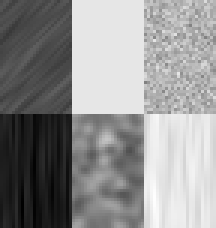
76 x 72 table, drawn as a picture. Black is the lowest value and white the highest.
It is made of 2 by 3 panels. Panel 1,1: low, slanting up to the right, faint in contrast. Panel 1,2: very high, flat. Panel 1,3: high, fine-grained. Panel 2,1: very low, streaked downward, faint in contrast. Panel 2,2: middling, blotchy. Panel 2,3: very high, streaked downward, faint in contrast.
